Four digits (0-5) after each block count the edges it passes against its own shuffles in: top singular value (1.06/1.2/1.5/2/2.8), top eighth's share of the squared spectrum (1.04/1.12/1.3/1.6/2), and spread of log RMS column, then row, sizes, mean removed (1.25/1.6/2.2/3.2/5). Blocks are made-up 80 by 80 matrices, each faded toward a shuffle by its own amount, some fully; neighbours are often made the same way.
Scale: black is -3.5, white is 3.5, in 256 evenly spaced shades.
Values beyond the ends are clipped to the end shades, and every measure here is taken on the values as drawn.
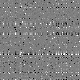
5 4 2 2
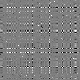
5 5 3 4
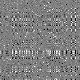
5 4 3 3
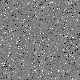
0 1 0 0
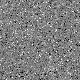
1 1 0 0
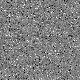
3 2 0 0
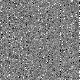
2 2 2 0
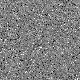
0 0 0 0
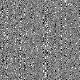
2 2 3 0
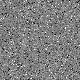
0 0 0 0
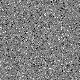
0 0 1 0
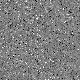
0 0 0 0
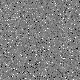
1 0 0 0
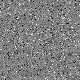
1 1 0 0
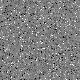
2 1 1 0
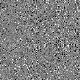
3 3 2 0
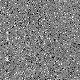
3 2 1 0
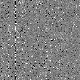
4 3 2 0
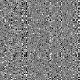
4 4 3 2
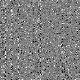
3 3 2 1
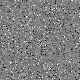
0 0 0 0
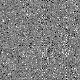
3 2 2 1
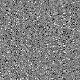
3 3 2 1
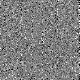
2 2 3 0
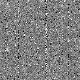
1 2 3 0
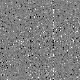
3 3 1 1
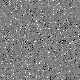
2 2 1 0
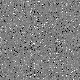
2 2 1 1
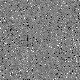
2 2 1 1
